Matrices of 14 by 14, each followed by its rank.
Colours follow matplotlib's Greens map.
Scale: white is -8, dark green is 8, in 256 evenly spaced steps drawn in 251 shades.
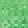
three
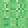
two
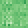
three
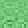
three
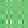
one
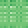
one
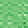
two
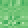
two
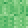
three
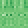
two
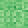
three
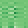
one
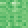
three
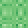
one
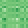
one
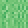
two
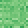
three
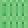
one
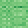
two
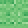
two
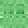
two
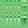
one
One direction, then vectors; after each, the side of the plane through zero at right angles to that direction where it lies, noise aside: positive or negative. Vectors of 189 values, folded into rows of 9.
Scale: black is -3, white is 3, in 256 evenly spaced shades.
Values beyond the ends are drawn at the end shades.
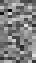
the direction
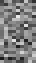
positive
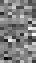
positive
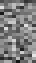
positive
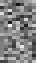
negative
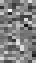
negative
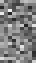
negative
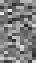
negative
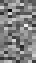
positive
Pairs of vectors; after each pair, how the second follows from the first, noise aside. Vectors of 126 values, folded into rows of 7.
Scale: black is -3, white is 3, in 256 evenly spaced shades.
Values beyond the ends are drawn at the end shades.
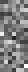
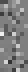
partly zeroed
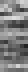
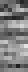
negated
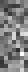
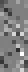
partly zeroed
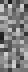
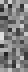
negated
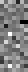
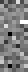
negated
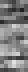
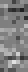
partly zeroed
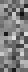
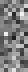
negated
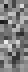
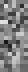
negated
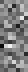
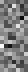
negated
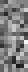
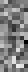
negated
